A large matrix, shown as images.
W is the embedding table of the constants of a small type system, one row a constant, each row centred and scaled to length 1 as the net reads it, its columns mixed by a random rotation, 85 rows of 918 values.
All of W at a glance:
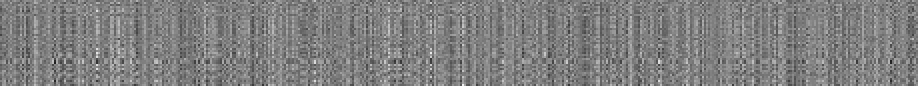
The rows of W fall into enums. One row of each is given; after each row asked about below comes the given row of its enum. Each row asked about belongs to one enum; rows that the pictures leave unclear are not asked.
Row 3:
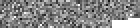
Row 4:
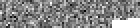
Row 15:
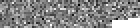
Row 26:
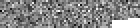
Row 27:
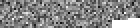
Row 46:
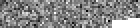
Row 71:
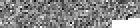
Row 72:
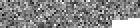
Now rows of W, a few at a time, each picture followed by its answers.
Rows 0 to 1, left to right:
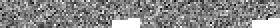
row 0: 72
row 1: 71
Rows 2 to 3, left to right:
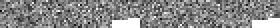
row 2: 26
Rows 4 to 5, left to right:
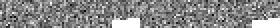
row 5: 15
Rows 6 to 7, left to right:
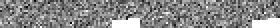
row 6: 71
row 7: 27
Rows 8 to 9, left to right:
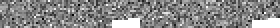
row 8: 15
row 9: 27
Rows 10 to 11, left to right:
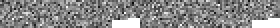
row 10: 27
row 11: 3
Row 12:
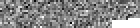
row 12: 71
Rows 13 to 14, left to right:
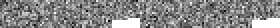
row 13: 46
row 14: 4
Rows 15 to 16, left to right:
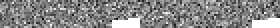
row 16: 27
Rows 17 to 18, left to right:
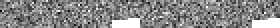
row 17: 26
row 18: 27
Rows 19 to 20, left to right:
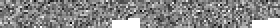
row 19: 71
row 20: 26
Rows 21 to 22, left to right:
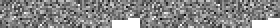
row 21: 3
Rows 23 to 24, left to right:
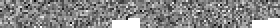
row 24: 26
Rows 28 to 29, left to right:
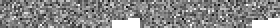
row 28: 3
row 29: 15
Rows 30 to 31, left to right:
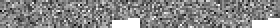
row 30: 26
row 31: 3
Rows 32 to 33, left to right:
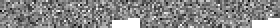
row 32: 26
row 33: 3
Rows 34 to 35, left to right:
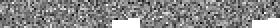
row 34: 15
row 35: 27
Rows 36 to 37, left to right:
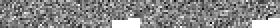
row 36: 3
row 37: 71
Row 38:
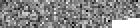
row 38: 46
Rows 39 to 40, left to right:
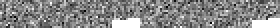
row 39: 4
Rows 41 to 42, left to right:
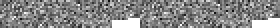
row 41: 3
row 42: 3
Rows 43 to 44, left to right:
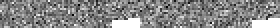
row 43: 15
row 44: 71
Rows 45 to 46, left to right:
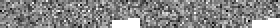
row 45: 26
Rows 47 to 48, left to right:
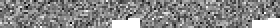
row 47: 71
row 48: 27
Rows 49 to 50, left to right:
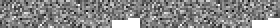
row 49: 3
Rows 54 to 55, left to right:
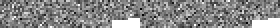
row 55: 72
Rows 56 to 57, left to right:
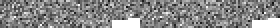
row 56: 3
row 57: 27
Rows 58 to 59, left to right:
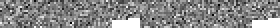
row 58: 71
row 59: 15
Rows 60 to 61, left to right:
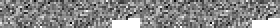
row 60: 71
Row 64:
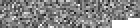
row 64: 3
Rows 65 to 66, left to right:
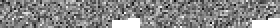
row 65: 27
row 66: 71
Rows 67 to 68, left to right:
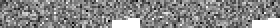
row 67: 46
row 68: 27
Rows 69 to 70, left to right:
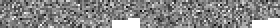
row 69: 3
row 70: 26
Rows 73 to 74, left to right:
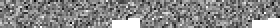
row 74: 27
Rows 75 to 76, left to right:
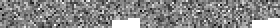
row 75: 72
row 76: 26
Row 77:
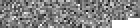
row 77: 3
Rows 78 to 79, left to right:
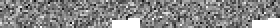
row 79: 27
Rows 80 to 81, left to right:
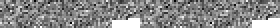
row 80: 71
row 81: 71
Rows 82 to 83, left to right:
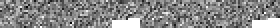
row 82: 71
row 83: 27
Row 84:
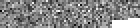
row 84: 26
